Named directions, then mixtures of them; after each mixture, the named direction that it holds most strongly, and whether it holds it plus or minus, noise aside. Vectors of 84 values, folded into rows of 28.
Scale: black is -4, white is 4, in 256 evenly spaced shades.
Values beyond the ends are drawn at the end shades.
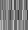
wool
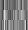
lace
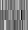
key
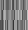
wool, minus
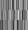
wool, minus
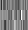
key, minus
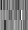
key, minus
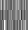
key, plus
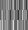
wool, plus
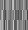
wool, plus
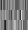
key, minus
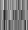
lace, minus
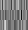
key, plus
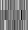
key, plus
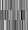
key, plus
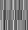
wool, plus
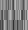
wool, minus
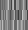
wool, plus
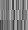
wool, minus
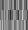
wool, plus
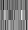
lace, plus
